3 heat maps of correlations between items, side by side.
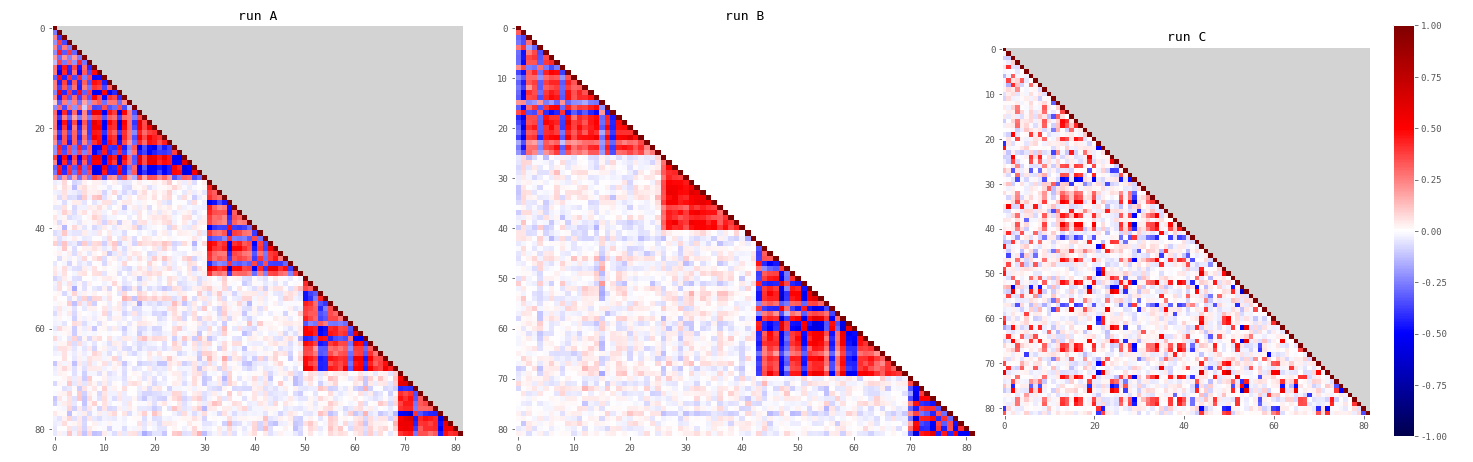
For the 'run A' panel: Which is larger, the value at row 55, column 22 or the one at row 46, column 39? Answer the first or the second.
the second
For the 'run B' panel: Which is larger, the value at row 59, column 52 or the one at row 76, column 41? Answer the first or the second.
the second
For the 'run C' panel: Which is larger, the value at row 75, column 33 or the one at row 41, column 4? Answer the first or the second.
the second
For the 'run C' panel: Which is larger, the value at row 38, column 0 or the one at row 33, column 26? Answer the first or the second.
the second
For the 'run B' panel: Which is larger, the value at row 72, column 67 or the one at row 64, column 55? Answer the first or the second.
the second
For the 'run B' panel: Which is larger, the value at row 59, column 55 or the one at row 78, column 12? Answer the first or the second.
the second
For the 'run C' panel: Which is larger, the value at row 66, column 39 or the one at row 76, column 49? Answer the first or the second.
the first
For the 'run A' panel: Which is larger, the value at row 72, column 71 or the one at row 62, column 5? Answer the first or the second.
the second
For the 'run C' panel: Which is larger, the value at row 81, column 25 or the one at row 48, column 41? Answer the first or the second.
the second
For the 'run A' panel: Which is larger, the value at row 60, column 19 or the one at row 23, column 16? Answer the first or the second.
the first
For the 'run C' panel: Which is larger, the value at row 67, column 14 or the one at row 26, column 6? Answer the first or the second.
the first
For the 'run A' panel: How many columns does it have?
82
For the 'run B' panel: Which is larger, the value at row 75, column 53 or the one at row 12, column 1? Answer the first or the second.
the first
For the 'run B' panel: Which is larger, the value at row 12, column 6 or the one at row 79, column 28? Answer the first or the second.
the first
